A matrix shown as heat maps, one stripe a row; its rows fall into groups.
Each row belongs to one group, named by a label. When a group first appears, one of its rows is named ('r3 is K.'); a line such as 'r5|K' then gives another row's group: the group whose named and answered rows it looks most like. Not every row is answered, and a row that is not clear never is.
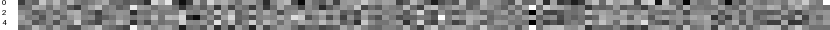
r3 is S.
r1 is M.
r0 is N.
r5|M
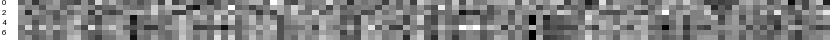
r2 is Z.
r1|S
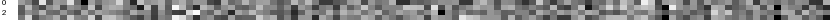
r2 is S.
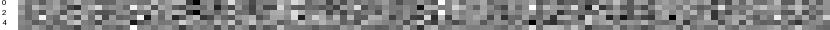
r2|S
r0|S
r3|Z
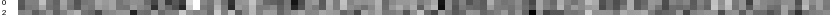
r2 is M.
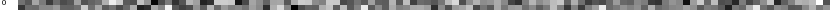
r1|N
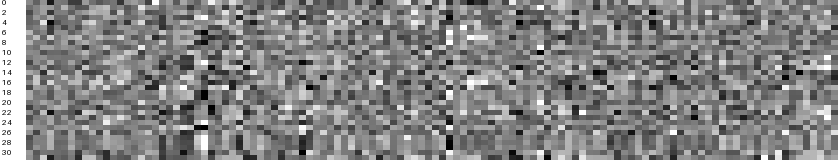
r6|S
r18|S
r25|S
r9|M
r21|N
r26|Z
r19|S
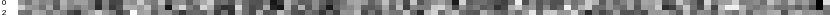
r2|M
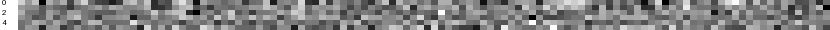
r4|M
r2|S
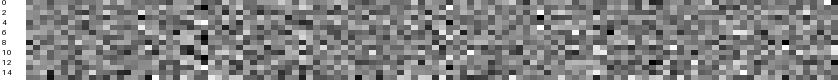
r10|N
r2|M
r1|S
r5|M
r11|S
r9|Z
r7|S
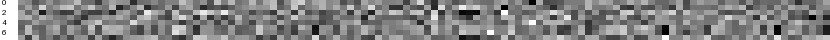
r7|Z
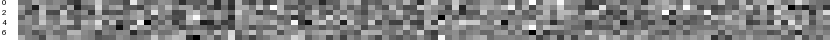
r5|M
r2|Z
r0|M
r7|S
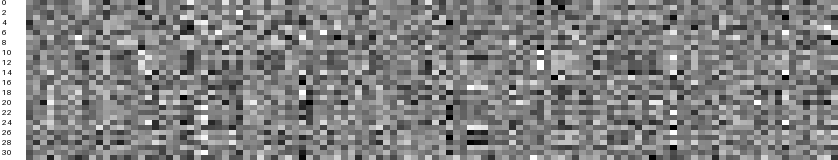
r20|N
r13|M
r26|Z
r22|N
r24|Z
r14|Z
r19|Z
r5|N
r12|M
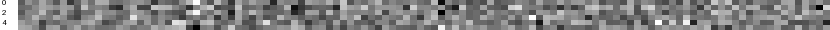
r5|S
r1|N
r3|M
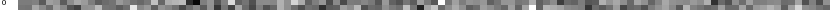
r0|S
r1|M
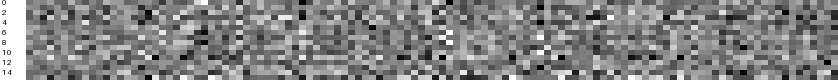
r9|N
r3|N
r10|M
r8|S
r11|Z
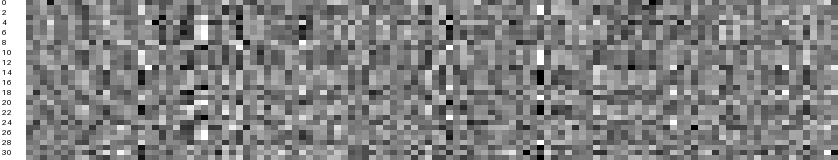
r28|M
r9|S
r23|S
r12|M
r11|M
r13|Z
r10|M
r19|M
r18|Z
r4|Z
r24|Z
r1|M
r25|N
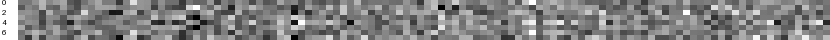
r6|M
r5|S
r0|M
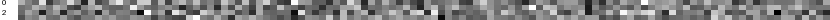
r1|M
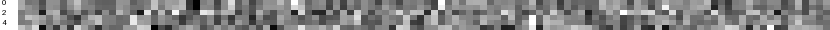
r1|S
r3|M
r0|S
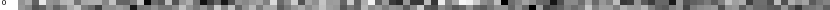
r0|Z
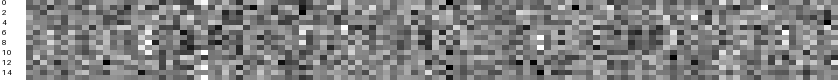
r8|Z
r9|M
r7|M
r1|N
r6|Z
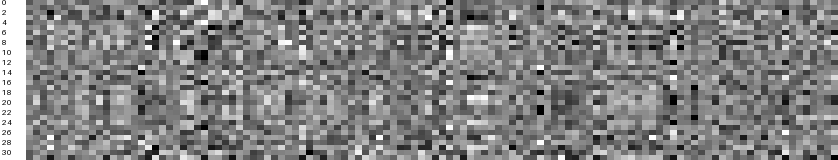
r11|S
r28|M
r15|Z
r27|N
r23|N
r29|Z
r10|S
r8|N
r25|S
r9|Z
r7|Z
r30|N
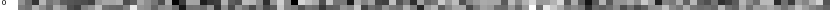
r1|M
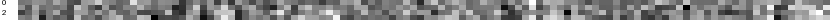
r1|N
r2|N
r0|M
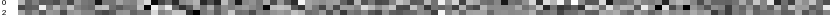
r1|N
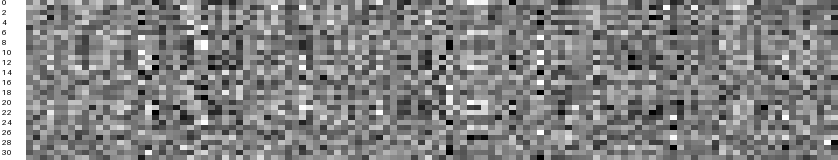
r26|M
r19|S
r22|Z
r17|S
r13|Z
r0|Z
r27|Z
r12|M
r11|Z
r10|M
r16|M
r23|Z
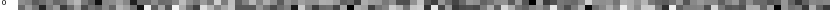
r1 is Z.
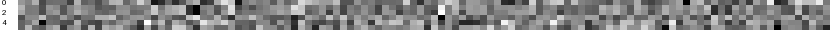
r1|S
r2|S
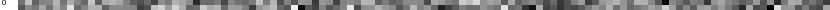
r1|N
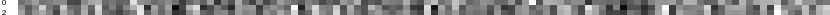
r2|Z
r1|Z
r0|M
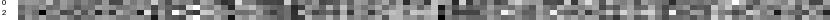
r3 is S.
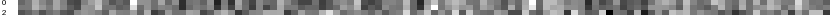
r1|M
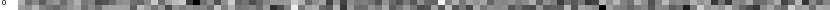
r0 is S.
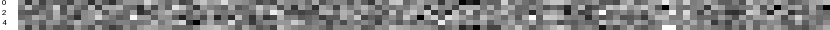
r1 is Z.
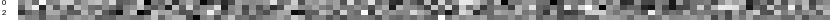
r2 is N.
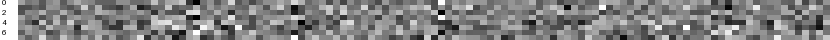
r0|S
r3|S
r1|N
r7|Z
